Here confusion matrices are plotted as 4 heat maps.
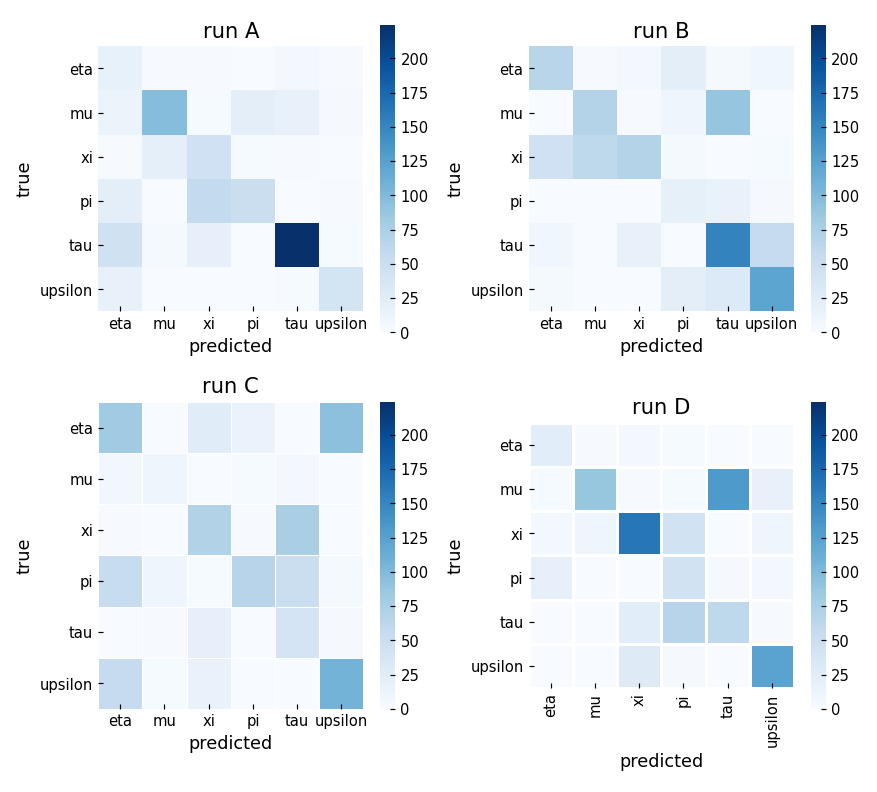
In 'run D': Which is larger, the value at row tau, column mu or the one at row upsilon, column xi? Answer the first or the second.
the second
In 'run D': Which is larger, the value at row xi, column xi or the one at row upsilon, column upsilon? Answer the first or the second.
the first
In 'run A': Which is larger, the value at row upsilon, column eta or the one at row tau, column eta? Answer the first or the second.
the second
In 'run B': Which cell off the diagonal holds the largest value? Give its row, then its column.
mu, tau
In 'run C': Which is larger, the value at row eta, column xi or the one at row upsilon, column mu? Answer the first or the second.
the first
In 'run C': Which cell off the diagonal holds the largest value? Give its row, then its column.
eta, upsilon
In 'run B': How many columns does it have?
6
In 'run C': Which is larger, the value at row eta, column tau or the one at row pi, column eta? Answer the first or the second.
the second
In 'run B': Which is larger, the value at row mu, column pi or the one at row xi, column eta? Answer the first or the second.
the second
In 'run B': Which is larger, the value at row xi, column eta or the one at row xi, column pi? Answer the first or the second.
the first
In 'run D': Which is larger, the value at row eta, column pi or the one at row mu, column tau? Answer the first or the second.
the second
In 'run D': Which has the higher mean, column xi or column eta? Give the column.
xi
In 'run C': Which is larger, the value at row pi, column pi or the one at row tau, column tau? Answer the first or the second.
the first
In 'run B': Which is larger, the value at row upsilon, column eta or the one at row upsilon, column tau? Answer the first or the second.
the second
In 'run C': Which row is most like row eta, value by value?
upsilon
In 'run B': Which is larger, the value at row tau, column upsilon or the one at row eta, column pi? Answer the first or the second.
the first
